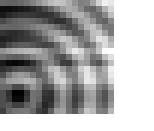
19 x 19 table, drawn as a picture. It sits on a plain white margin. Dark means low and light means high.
Mirror symmetry: none. Ninth with the highest average: middle right. Slope: up to the right. Rings: centred on the bottom left.
